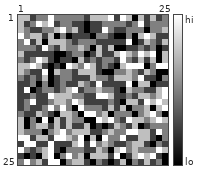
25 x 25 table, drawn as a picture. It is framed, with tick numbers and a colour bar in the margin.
Odd rows or columns: none. Stripes: none. Mirror symmetry: none.
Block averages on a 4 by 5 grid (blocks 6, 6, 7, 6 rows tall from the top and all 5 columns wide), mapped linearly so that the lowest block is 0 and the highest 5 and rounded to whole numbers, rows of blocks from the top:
44213
30343
24335
45433
